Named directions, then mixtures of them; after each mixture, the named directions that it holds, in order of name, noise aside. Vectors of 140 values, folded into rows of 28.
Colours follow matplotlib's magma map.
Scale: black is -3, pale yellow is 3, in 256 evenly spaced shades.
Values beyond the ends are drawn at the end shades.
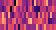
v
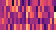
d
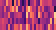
d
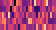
v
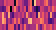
v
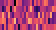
v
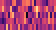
d, v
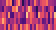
d, v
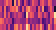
d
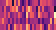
d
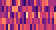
d, v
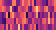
d, v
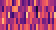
d, v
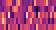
d, v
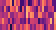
d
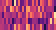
d, v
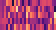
d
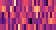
v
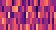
d, v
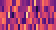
d, v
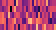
v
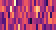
v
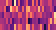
d, v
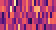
v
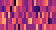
v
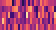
d, v
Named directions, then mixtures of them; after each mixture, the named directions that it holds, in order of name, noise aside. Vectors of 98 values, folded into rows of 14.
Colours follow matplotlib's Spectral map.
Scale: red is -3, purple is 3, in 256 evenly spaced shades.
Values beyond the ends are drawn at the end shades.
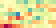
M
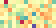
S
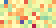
S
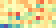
M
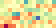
M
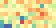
M, S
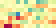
M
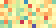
S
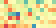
M, S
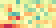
M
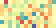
S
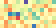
M, S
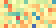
M, S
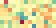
S
